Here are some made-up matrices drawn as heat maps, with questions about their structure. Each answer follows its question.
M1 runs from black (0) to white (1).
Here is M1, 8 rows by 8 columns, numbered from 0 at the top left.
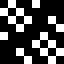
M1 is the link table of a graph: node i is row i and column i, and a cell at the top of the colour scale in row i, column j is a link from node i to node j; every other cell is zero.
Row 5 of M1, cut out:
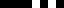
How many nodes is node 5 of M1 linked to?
2
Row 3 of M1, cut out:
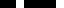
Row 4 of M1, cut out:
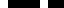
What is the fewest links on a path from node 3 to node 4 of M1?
4
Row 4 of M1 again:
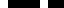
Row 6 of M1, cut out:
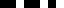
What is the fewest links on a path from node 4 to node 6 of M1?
2
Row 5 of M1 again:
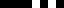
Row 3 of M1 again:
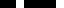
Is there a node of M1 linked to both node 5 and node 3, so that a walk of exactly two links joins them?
no
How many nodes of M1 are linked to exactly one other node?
0
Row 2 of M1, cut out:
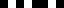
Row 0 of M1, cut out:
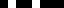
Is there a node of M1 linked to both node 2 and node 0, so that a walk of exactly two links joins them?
yes
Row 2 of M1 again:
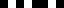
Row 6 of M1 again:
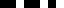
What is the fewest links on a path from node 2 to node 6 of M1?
1
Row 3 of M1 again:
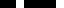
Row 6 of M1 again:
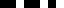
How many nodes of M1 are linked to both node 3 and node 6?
2
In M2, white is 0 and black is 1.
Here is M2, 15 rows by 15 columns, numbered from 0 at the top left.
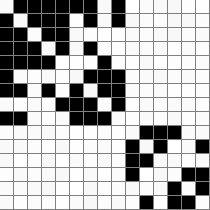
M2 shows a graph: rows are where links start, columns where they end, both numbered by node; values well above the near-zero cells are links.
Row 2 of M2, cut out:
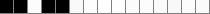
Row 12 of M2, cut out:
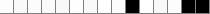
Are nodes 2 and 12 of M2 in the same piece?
no
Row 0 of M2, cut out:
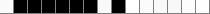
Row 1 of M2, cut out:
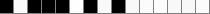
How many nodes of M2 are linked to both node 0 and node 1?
5
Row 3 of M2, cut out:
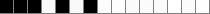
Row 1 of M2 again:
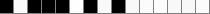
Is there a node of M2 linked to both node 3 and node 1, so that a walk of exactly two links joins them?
yes
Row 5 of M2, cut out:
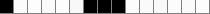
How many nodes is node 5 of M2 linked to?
4
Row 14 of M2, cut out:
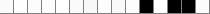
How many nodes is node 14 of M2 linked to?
3
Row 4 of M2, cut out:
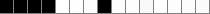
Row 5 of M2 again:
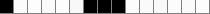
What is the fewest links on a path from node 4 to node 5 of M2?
2
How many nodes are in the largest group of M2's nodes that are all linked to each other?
5
